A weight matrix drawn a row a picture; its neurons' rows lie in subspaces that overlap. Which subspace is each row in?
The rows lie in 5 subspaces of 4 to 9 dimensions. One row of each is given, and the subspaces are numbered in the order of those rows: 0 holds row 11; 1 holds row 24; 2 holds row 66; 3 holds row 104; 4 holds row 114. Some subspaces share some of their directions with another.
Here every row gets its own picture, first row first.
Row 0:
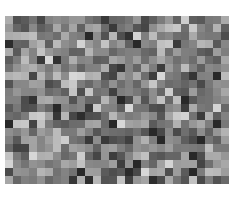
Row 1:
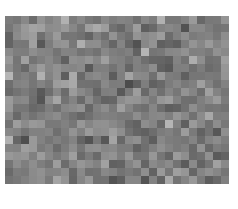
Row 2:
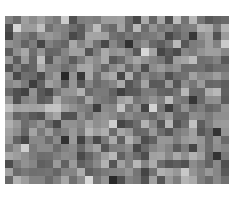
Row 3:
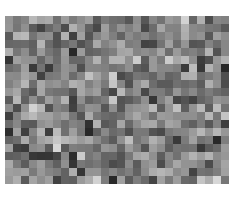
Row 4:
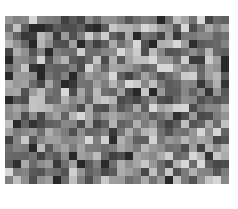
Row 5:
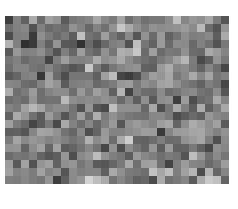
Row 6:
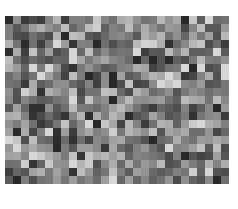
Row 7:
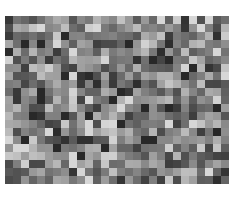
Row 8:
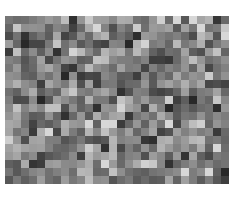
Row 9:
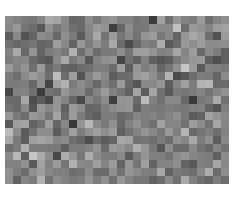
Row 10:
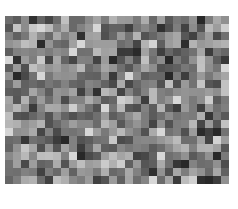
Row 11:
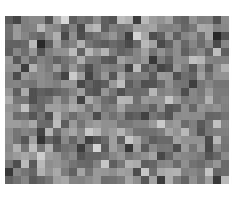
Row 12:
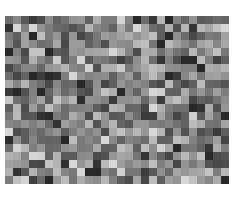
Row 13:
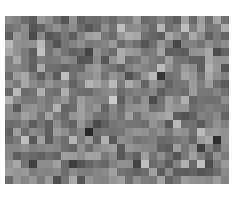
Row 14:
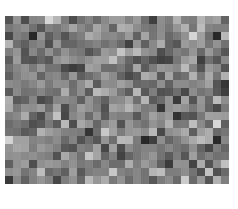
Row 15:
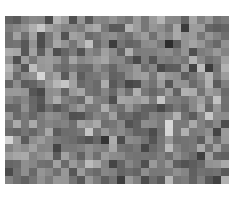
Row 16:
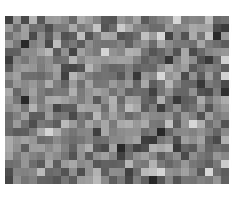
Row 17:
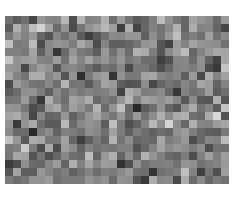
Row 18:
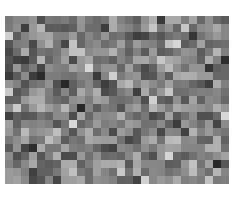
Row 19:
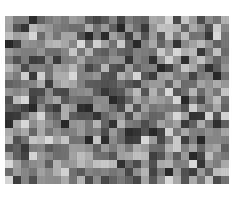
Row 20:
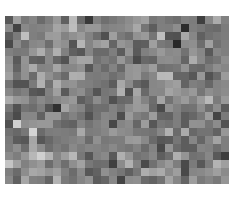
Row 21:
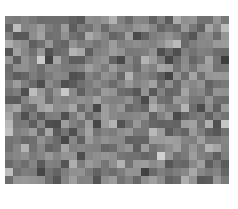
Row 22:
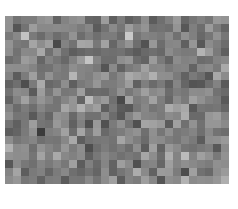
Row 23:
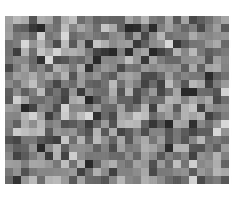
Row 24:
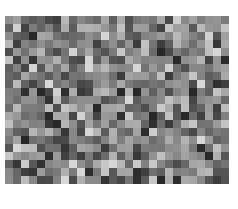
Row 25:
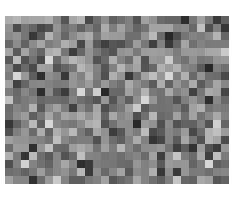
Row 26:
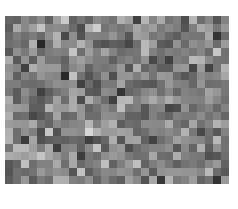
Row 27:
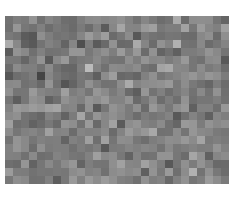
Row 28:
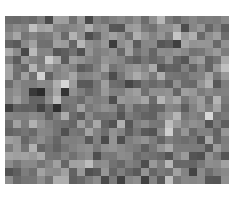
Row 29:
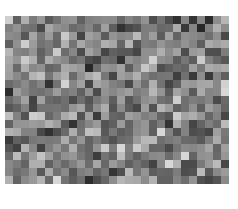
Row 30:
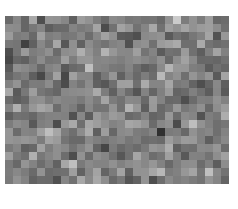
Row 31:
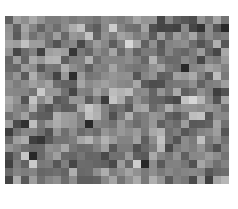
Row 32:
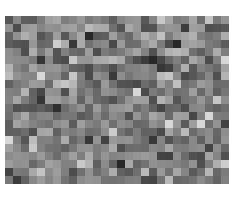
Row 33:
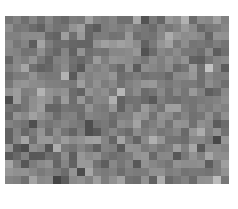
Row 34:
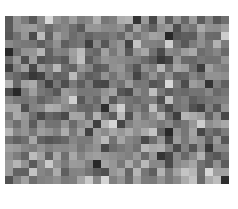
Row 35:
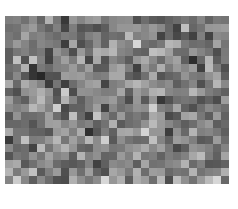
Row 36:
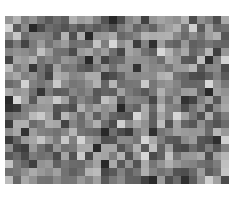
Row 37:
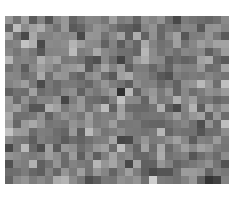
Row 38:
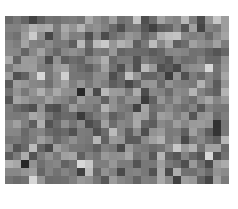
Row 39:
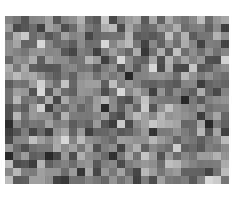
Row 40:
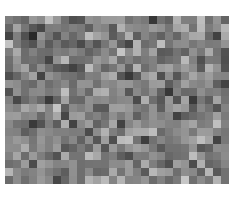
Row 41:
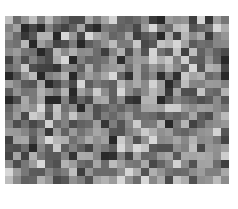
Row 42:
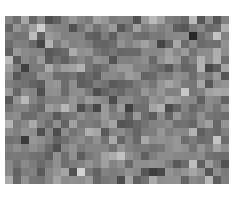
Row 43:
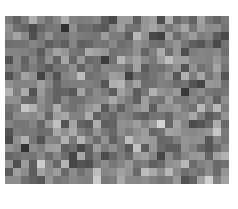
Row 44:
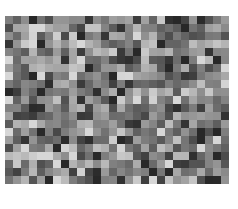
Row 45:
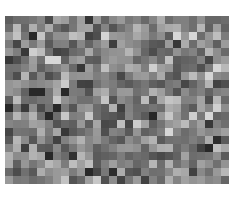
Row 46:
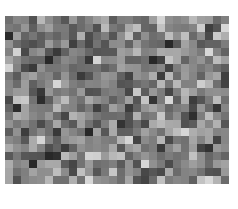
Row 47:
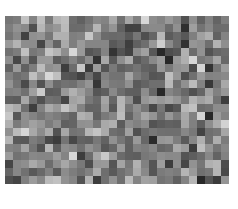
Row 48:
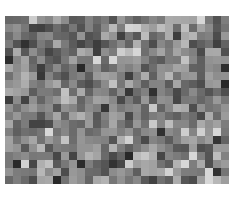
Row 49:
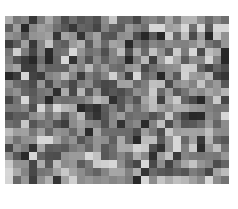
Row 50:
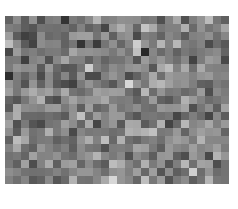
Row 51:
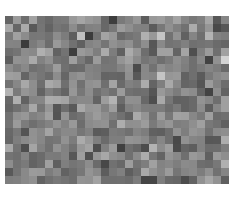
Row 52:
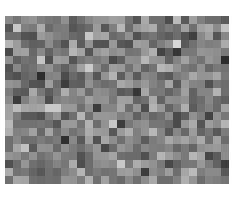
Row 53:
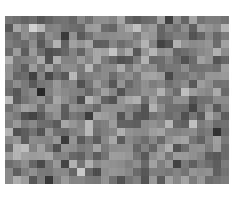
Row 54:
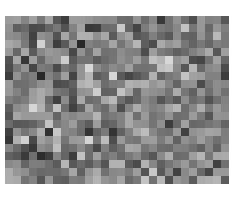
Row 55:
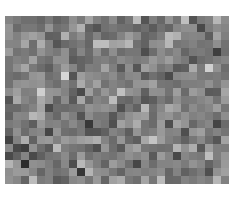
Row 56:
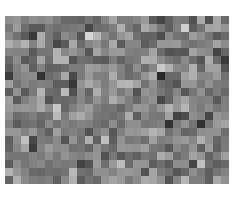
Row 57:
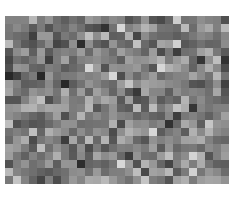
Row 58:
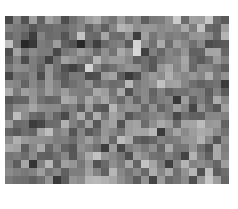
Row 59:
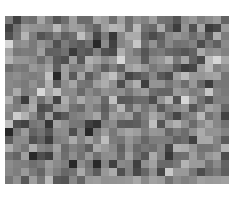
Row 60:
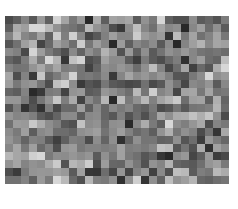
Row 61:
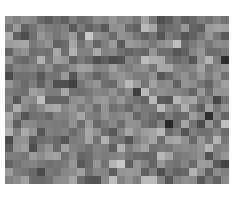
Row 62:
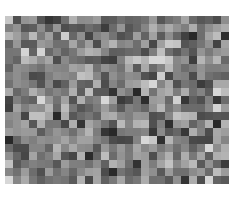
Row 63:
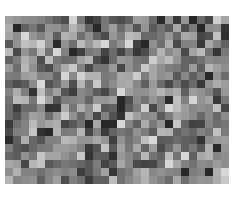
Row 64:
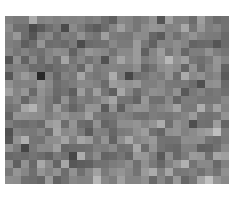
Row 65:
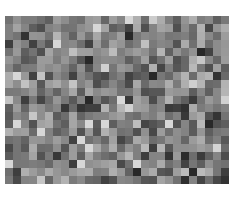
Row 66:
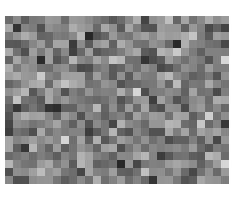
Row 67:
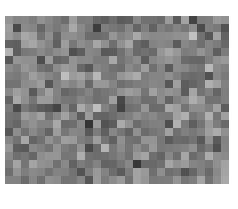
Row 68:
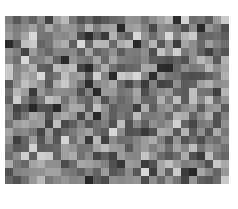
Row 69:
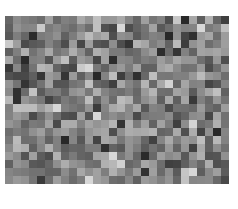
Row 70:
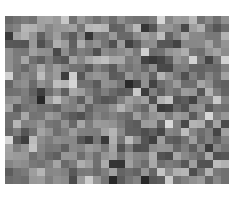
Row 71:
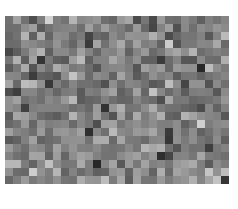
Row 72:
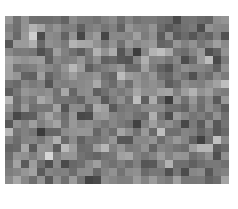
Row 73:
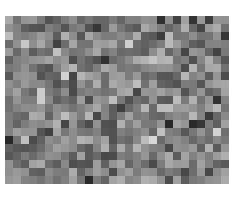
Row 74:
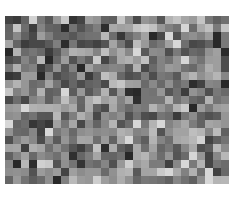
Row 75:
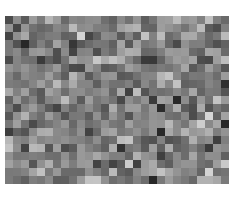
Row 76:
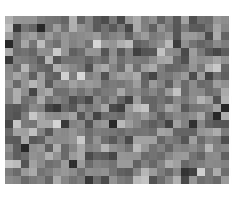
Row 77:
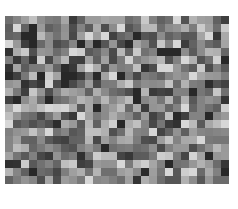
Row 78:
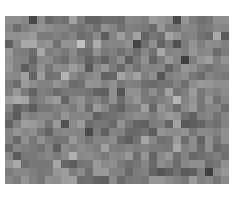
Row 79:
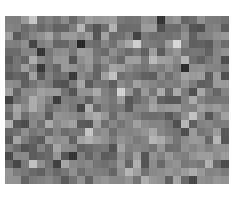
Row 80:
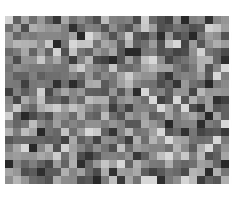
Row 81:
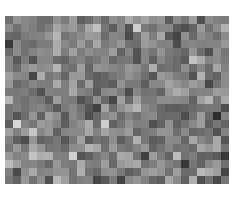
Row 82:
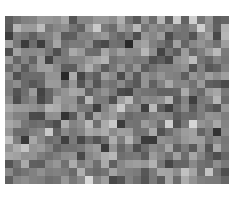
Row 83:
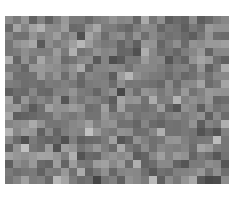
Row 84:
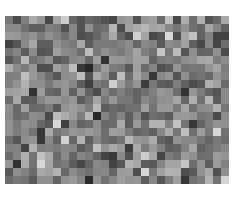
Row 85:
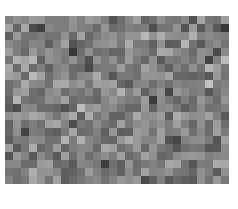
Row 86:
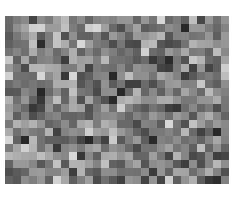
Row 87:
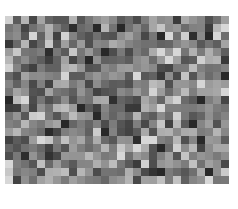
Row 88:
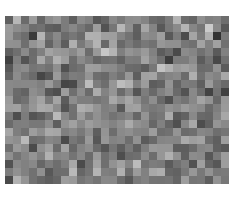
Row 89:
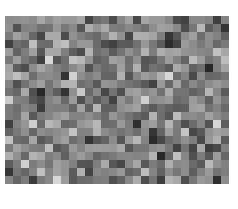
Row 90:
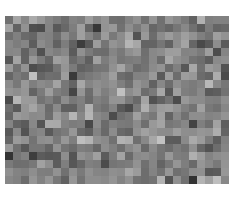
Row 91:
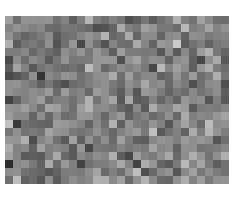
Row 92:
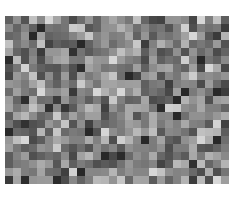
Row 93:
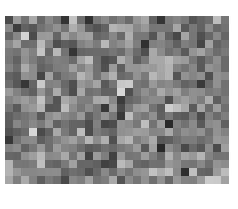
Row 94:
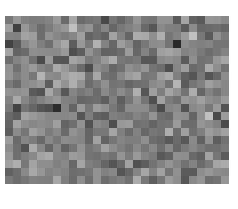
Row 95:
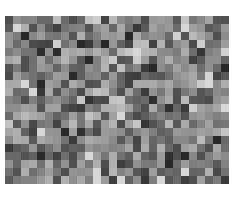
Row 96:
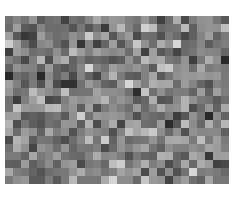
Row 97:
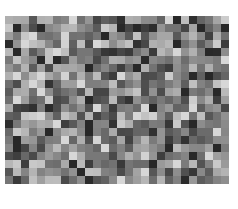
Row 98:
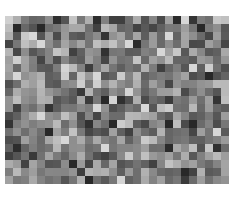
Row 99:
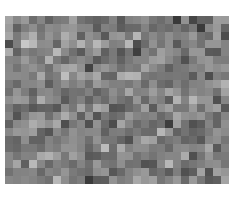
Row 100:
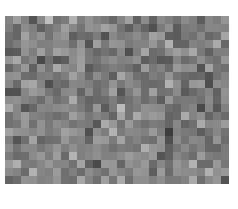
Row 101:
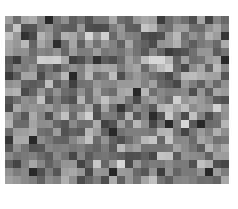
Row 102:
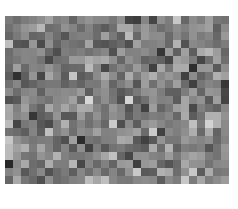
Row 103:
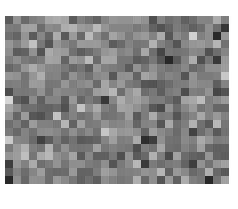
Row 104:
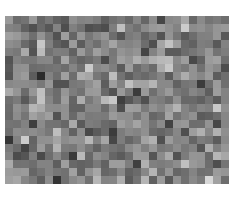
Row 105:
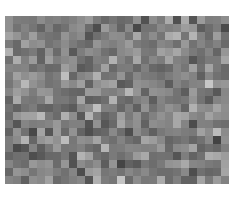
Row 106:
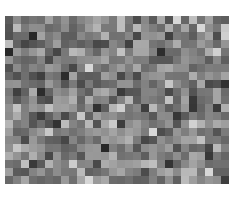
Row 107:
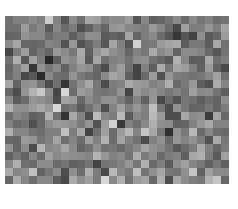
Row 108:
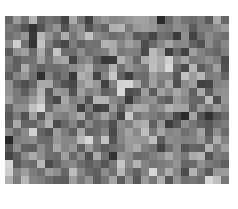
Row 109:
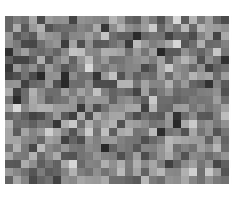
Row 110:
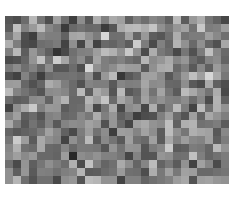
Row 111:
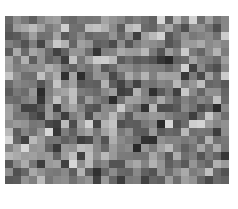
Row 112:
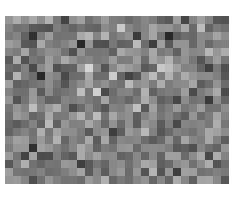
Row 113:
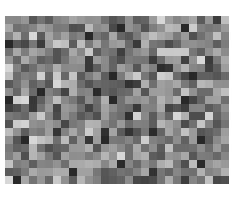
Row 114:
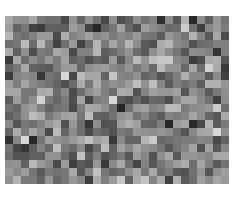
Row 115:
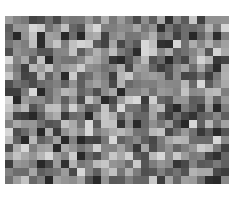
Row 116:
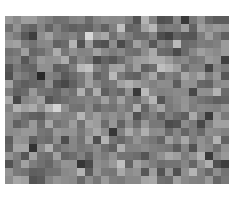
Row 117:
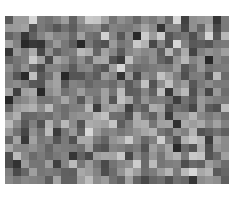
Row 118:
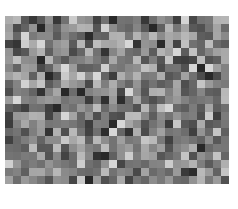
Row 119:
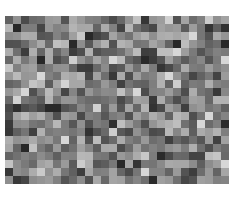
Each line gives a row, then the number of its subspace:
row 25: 0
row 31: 3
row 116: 0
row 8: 4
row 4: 0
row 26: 0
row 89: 0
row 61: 2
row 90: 3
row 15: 1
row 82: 2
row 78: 3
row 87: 3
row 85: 3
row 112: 0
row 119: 2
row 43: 0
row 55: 0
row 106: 1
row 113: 3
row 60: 1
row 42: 3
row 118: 1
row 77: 1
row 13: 3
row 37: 4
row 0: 3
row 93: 4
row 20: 4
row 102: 4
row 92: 3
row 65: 4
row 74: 0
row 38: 0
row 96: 2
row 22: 4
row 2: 2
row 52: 2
